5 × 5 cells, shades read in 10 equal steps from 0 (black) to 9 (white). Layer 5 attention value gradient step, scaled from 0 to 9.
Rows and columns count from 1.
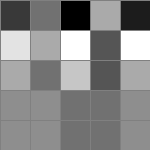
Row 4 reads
5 5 4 4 5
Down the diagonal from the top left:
2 6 7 4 5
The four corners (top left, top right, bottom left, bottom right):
2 1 5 5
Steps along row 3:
down up down up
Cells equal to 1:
1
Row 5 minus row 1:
3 1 4 -2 4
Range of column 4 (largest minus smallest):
3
